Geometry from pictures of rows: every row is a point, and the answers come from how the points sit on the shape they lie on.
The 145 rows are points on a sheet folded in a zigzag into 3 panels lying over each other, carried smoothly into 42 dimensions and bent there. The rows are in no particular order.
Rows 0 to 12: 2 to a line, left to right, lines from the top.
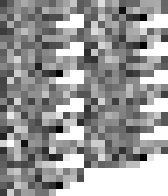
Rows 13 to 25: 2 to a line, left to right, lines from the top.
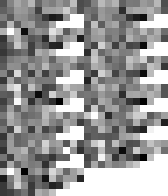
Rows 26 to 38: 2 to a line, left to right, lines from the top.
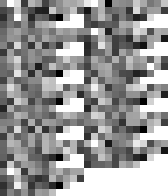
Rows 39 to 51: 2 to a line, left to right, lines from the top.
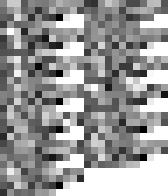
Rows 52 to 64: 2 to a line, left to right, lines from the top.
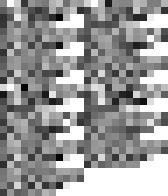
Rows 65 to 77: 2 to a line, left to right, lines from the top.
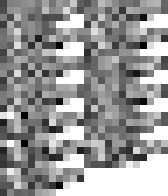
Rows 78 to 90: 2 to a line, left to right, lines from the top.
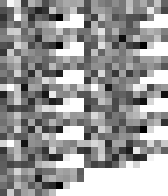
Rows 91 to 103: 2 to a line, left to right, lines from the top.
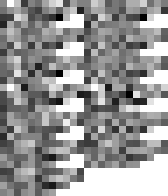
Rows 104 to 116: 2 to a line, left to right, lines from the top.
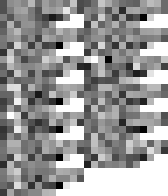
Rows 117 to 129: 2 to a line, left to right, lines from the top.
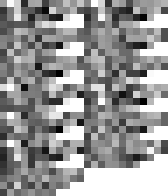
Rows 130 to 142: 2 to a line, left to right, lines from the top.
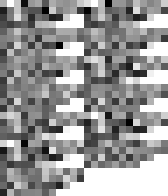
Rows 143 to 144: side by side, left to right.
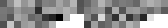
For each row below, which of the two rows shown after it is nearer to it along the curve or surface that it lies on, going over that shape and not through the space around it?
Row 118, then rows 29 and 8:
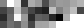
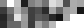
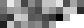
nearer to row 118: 29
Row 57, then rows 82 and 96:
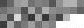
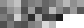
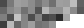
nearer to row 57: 82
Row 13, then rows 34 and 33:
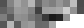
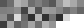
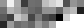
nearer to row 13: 33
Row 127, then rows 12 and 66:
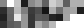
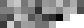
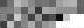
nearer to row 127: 12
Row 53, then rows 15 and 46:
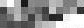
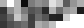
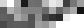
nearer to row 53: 46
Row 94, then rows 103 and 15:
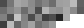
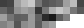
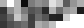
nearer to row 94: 103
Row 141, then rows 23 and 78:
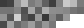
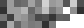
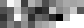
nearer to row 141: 23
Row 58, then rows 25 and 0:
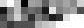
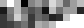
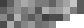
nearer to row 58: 25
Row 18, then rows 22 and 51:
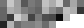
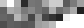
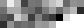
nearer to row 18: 51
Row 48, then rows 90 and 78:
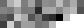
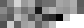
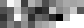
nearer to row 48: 90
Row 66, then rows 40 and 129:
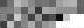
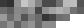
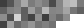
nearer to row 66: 40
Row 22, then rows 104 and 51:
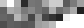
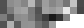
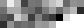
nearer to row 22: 51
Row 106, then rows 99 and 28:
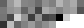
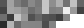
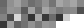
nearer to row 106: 99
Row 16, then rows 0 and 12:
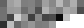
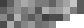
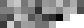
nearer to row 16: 0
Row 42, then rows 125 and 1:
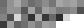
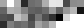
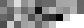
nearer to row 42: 125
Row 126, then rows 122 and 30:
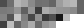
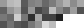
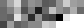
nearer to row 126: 30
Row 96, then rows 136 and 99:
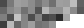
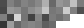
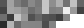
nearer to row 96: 99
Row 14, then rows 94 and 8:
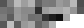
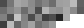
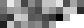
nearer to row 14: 8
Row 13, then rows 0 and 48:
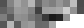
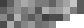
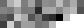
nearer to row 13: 48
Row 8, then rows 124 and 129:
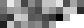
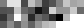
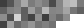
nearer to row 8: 124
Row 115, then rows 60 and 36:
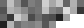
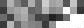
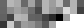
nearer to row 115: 60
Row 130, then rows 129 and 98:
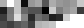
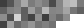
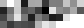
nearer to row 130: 98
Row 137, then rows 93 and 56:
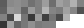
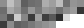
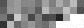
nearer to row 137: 93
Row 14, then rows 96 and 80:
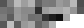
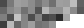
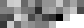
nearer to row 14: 80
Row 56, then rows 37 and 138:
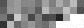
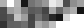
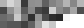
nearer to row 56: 37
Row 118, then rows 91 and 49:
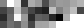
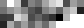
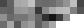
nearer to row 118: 91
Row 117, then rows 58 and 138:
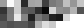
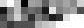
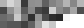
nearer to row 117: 58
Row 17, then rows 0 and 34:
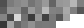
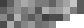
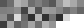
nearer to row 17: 34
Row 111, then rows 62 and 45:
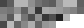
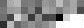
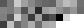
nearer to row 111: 45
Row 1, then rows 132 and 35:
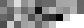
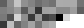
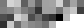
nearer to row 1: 35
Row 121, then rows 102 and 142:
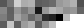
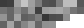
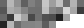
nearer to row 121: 102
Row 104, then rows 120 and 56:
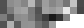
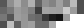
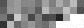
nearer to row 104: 120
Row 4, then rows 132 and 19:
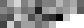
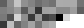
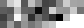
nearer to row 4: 19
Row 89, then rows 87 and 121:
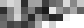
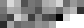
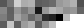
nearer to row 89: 87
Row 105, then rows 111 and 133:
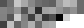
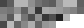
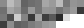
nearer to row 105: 111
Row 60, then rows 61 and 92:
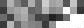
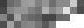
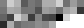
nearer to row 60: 61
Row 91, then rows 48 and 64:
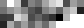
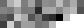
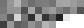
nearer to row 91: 48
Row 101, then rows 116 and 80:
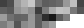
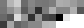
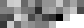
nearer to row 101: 80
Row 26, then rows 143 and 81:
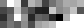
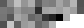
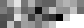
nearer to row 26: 81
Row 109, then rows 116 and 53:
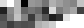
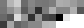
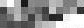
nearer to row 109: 53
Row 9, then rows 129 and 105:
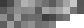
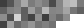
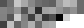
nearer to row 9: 105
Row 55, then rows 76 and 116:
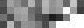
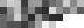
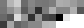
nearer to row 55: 116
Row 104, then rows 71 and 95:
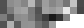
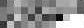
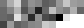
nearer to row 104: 71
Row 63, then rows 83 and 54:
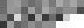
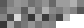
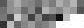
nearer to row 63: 83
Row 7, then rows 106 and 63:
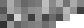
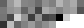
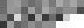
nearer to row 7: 63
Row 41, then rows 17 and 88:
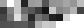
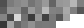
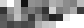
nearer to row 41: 88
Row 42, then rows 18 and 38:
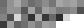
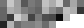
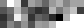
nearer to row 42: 18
